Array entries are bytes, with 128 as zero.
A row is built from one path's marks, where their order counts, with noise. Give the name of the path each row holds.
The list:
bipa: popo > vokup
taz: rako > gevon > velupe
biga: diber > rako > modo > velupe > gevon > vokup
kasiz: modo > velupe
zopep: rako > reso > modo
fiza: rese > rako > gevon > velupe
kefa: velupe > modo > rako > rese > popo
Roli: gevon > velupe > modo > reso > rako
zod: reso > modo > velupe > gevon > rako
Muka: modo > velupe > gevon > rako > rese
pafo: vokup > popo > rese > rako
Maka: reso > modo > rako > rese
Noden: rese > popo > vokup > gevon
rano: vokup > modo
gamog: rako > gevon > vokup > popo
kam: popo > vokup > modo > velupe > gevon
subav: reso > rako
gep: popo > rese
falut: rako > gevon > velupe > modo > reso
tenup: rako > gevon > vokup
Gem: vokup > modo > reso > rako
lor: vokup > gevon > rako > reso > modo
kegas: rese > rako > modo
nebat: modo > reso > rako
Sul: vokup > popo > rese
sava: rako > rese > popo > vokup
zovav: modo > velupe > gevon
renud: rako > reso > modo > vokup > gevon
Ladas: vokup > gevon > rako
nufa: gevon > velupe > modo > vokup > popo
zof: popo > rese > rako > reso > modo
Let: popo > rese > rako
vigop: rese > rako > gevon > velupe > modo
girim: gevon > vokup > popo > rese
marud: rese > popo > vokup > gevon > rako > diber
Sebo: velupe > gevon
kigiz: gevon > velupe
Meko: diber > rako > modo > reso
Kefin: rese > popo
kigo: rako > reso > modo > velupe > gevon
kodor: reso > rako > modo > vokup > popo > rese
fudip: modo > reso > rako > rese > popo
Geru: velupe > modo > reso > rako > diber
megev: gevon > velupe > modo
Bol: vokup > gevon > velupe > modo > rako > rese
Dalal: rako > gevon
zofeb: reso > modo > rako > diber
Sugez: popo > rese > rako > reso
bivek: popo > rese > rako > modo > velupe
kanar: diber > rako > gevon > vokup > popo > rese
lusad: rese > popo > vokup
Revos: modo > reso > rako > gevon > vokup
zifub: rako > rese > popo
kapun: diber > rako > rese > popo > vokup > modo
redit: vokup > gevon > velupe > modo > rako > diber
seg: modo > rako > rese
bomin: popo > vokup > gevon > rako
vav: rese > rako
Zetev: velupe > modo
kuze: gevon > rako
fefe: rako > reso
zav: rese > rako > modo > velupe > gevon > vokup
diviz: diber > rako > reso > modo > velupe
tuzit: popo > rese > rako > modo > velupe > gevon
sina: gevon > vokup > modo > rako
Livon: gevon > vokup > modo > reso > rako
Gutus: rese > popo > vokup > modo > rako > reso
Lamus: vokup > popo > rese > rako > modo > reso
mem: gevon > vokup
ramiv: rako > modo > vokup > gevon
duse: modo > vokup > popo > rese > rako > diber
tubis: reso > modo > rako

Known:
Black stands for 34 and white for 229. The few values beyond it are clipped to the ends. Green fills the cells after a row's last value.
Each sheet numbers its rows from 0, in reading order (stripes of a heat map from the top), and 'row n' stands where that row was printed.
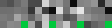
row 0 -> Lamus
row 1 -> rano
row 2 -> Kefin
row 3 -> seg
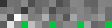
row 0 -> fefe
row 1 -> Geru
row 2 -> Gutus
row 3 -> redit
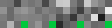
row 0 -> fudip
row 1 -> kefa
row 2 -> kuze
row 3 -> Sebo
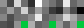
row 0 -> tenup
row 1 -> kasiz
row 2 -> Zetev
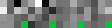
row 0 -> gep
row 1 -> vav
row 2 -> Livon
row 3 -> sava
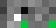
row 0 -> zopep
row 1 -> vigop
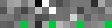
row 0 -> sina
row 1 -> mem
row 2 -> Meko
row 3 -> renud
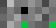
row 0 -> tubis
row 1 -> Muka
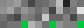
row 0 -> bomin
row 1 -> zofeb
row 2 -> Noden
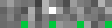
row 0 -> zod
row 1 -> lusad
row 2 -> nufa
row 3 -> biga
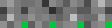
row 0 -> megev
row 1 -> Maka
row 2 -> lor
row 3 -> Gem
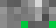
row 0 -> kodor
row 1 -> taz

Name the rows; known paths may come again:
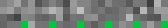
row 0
bomin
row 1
kanar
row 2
sava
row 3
Bol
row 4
zof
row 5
gamog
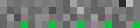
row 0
tuzit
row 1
Roli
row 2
kam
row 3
kigo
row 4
ramiv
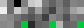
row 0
gep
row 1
kuze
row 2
marud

